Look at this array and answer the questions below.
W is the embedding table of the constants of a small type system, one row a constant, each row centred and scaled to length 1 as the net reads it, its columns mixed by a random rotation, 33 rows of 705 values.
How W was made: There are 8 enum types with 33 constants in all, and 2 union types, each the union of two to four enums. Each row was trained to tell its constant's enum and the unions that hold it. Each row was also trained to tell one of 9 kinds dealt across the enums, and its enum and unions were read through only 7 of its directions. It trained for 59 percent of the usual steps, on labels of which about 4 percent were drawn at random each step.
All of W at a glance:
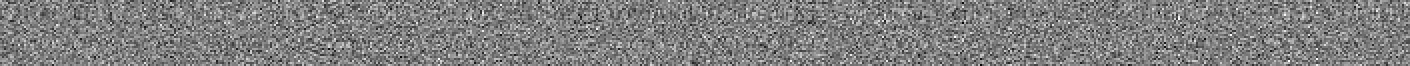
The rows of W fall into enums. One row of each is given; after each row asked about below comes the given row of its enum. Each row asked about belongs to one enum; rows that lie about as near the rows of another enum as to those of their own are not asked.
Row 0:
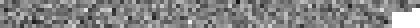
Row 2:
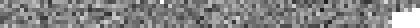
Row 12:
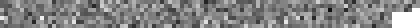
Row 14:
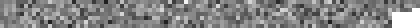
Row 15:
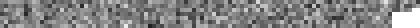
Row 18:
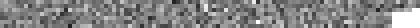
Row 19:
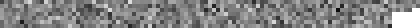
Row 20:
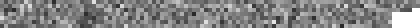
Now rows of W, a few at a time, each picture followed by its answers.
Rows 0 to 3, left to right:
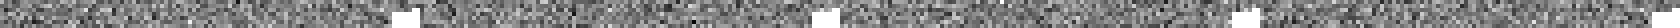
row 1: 18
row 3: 0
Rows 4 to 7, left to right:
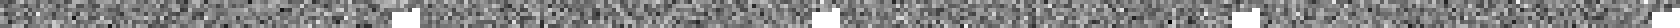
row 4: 15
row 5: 19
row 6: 19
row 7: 15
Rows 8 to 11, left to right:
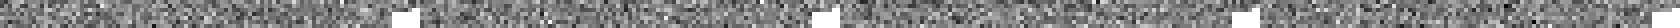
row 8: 12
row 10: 18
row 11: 18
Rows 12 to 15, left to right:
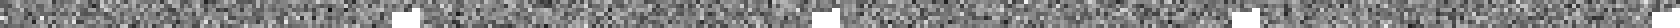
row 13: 20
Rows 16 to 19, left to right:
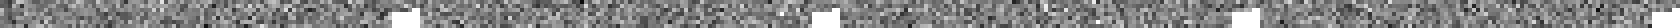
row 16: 14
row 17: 20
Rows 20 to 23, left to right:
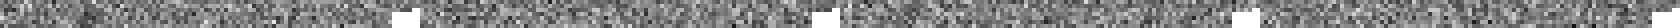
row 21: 0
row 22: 18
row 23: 0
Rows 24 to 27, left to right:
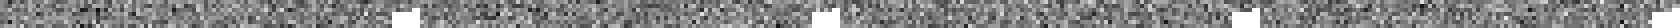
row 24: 19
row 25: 18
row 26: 0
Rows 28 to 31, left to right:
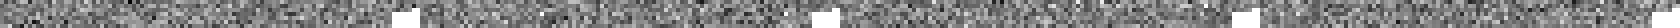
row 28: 0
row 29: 14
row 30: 20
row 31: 15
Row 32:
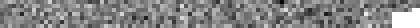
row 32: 14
